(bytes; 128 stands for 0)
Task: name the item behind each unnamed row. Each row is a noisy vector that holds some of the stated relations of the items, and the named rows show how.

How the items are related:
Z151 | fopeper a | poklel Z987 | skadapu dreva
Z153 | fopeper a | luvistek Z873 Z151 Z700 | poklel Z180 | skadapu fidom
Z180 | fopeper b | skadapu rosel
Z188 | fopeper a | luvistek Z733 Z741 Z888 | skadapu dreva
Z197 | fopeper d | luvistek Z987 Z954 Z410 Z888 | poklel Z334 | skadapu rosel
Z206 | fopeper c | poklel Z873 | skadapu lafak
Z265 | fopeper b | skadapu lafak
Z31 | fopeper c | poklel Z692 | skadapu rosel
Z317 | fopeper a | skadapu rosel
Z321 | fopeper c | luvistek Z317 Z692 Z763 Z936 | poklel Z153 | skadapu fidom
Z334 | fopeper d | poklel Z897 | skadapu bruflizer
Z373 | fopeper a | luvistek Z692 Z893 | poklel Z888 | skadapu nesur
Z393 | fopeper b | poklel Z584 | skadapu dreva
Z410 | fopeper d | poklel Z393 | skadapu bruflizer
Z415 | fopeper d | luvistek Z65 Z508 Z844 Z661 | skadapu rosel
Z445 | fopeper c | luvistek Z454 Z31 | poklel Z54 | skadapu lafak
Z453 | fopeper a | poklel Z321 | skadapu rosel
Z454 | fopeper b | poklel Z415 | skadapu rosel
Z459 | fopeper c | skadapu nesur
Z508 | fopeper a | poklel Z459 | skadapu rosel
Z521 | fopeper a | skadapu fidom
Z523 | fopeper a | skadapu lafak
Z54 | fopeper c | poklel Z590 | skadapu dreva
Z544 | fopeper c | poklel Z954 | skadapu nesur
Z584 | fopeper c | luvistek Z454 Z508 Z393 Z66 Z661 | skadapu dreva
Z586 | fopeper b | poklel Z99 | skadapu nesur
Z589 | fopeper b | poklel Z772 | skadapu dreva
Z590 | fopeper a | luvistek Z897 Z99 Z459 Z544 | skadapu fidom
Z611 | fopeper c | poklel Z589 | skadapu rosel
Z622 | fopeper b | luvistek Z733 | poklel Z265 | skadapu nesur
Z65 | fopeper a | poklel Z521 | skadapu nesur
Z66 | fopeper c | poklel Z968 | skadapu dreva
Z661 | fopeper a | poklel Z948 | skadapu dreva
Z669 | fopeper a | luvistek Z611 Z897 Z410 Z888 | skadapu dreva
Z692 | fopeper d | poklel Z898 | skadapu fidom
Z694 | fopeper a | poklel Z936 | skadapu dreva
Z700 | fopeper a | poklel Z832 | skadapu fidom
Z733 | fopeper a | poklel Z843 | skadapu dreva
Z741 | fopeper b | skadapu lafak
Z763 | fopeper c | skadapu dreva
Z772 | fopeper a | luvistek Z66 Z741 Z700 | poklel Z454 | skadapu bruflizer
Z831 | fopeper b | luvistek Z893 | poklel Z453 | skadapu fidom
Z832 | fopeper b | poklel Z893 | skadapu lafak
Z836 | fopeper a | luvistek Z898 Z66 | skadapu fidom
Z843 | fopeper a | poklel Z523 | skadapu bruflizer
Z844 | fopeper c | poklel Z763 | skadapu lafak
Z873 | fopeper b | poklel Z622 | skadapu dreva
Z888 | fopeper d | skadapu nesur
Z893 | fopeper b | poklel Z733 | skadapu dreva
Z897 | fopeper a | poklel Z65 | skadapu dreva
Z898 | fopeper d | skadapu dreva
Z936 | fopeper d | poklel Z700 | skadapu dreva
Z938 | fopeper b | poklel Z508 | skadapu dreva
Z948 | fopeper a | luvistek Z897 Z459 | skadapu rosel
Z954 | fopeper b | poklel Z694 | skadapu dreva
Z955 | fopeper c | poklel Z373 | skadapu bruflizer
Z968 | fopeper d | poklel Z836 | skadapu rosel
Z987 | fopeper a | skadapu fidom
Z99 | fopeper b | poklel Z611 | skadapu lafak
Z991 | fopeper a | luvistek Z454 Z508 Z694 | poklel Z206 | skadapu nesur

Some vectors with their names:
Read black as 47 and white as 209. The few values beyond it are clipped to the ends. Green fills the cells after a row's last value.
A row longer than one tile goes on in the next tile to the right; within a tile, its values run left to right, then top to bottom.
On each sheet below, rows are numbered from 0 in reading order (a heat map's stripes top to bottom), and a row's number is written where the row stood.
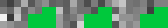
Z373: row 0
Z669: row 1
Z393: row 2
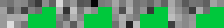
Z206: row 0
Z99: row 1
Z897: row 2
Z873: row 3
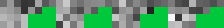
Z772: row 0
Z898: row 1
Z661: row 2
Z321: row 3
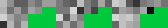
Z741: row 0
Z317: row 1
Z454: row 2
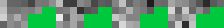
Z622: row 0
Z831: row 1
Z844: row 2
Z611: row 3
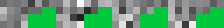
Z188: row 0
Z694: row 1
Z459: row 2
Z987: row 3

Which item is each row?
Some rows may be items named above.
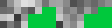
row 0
Z733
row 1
Z741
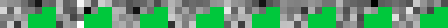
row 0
Z611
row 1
Z954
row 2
Z153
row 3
Z741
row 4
Z611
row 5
Z521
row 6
Z586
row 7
Z317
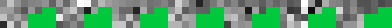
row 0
Z898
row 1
Z893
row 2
Z521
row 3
Z584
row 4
Z151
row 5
Z544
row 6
Z197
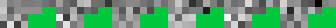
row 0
Z888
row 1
Z692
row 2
Z453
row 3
Z415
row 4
Z763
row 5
Z99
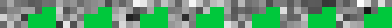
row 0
Z65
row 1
Z888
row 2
Z700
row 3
Z832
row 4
Z590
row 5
Z197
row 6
Z936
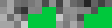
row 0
Z836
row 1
Z991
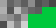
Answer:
Z410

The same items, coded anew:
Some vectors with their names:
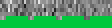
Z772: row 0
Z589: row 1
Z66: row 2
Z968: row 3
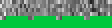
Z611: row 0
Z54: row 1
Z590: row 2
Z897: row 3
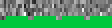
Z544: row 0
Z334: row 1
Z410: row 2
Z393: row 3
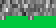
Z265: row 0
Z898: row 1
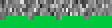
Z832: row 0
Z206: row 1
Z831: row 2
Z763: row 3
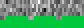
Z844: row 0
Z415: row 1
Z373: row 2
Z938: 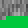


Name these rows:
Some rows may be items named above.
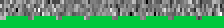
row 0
Z454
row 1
Z831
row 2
Z317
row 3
Z410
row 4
Z700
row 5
Z65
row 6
Z832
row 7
Z544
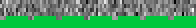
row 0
Z586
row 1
Z151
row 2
Z832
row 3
Z893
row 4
Z873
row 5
Z888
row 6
Z65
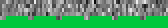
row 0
Z692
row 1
Z936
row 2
Z453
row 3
Z622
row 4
Z197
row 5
Z153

